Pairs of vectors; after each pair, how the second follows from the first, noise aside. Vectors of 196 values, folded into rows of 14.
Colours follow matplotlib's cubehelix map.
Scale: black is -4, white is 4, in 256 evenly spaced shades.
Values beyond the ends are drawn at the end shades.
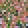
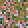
negated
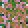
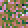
wrapped around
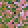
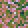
negated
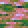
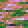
wrapped around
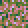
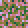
negated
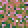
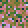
negated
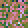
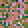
copied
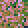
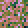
copied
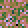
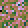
wrapped around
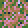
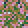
negated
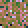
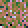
copied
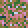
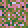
wrapped around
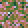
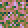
negated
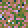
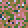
negated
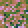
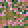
wrapped around
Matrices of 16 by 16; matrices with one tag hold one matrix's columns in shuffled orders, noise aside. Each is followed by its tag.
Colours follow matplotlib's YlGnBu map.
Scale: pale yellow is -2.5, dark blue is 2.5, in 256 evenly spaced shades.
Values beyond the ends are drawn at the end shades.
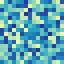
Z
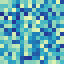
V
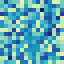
V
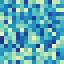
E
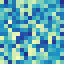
E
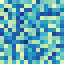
V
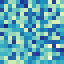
Z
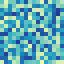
V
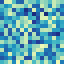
V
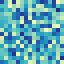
Z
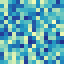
E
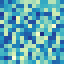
E
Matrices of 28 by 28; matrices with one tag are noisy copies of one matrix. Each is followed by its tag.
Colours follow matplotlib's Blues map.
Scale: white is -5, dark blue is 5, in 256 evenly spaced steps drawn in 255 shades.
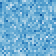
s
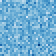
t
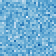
t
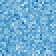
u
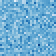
t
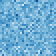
u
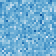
s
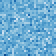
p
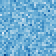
p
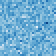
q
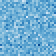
t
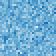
q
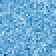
p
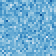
s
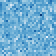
s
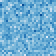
s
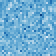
s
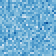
q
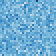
u
